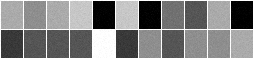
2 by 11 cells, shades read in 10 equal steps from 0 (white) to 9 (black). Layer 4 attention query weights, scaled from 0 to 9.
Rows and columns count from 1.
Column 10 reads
3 4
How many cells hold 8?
0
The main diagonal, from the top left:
3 6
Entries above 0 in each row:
11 10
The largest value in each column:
7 6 6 6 9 7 9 6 6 4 9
